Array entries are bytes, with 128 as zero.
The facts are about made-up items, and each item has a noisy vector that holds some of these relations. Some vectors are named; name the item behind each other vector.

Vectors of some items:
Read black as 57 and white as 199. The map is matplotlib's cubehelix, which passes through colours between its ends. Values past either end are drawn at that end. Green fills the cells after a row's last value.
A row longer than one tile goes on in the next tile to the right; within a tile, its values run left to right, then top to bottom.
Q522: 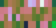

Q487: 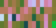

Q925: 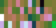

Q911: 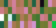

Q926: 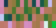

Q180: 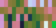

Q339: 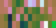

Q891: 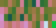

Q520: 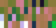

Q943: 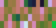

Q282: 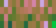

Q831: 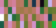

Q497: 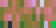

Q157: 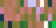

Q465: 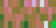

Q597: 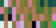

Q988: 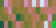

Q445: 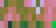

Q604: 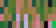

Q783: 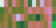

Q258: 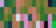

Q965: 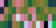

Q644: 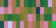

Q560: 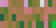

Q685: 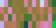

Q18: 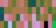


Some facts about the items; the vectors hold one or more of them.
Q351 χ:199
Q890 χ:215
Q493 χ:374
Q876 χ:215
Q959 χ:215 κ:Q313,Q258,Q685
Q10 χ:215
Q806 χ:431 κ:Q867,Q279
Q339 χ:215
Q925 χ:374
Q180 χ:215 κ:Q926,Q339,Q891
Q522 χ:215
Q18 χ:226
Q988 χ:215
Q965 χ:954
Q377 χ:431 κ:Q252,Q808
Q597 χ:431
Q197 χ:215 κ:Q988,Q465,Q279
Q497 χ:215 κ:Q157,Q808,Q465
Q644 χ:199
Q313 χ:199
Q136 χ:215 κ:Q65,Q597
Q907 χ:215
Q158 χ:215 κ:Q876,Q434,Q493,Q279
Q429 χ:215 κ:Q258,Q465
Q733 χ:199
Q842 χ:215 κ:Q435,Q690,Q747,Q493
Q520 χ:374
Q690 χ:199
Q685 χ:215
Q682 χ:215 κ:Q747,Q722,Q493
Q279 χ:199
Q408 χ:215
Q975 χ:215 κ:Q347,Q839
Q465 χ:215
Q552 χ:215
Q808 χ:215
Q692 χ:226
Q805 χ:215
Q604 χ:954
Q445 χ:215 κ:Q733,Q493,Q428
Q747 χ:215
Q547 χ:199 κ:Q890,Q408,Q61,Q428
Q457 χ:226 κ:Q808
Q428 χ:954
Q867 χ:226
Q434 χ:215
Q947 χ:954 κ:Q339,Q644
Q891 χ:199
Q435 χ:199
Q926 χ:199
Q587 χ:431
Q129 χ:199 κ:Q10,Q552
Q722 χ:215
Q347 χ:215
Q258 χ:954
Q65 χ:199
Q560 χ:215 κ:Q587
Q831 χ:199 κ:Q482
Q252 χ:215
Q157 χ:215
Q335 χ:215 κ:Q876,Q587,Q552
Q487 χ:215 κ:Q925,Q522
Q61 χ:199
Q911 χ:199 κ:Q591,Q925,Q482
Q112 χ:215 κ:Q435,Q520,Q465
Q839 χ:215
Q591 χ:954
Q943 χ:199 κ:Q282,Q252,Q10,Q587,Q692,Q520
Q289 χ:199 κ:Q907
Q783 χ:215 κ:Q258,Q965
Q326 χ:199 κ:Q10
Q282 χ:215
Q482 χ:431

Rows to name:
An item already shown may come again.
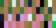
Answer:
Q289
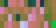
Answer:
Q279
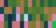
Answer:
Q947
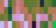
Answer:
Q377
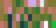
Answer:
Q339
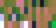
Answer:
Q520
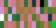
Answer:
Q831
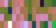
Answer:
Q806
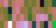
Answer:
Q806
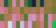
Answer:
Q313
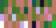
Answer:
Q493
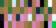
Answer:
Q289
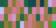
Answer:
Q61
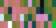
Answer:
Q482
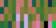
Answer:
Q604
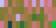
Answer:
Q429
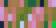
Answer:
Q733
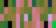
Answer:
Q428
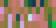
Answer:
Q435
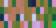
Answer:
Q692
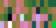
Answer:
Q587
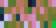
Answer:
Q457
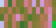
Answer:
Q959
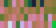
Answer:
Q313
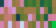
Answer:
Q65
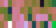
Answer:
Q806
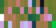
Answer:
Q925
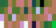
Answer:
Q493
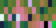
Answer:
Q591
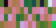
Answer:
Q547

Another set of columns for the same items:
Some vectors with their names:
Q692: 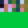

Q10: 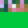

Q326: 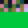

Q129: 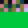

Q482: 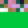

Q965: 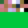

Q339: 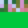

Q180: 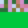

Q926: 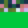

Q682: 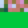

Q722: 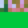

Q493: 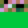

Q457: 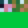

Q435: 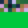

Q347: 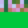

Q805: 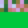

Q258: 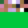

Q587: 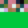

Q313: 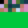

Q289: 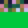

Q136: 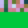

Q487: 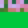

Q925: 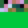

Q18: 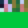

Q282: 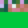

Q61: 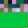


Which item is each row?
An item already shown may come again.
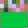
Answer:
Q685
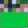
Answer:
Q690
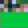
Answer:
Q435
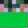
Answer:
Q65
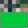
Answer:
Q279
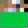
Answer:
Q604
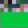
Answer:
Q733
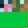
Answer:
Q457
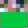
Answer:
Q597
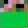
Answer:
Q520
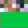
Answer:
Q377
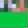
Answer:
Q876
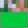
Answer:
Q434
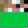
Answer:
Q947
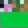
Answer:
Q457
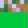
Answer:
Q157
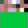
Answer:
Q258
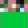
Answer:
Q587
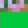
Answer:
Q522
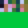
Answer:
Q692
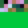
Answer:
Q925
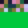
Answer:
Q911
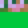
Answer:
Q522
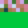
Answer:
Q429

